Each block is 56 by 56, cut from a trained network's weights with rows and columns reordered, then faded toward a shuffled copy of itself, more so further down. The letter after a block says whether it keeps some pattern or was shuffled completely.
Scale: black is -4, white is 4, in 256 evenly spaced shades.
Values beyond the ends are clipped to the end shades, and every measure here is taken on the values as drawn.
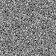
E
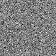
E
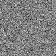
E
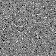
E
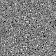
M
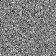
E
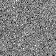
E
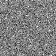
M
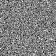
M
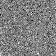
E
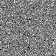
E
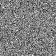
M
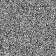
M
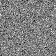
M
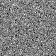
M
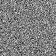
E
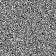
M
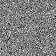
M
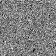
E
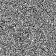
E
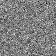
M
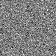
M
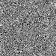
E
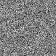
E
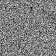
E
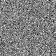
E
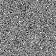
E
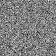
M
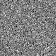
M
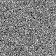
M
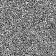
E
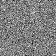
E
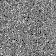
M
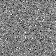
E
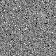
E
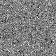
M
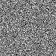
M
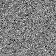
M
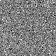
M
